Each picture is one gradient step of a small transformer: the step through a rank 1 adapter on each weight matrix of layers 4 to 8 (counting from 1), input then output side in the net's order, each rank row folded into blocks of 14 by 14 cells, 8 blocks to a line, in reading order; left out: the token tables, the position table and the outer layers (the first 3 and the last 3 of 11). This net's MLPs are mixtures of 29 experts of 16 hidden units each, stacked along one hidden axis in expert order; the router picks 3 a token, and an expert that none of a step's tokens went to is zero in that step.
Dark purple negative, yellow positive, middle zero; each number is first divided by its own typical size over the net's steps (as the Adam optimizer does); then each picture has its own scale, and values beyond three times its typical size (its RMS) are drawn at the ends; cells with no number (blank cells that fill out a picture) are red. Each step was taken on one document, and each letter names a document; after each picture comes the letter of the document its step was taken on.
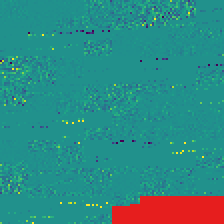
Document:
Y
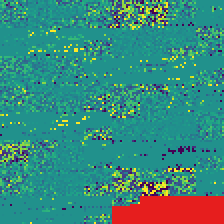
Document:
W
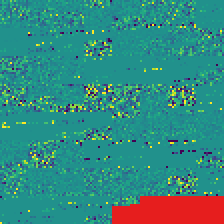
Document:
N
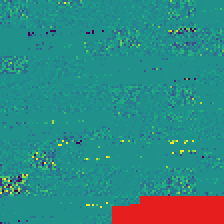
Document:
N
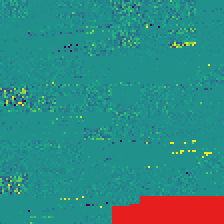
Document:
Y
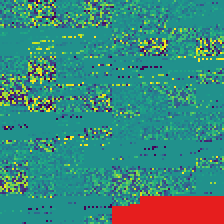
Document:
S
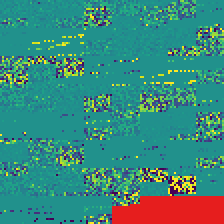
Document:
S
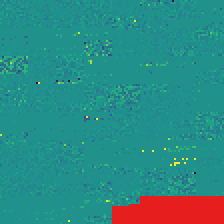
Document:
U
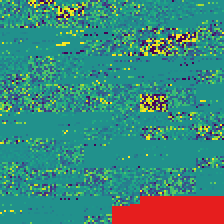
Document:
S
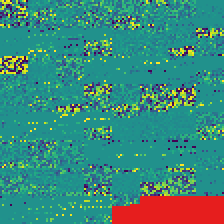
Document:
W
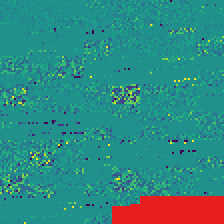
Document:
N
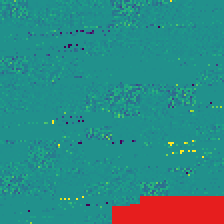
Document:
Y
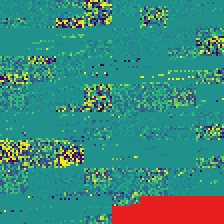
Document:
S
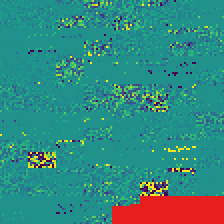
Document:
U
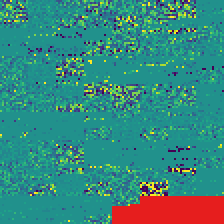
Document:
U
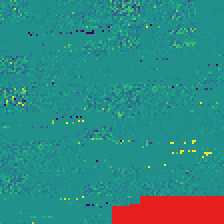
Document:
Y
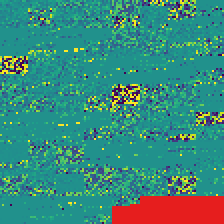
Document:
W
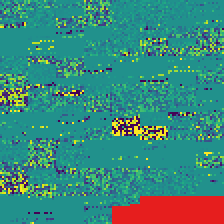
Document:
S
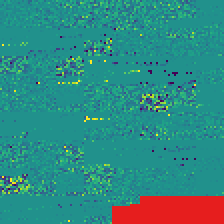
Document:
U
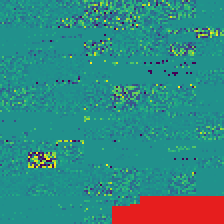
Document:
U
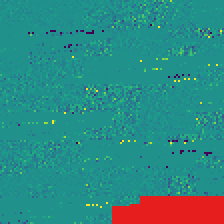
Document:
N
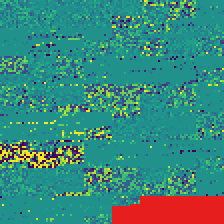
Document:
W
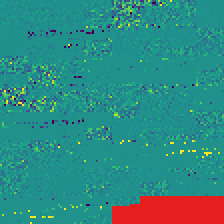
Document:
Y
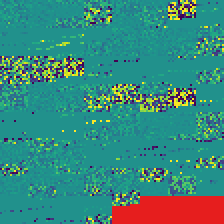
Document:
S
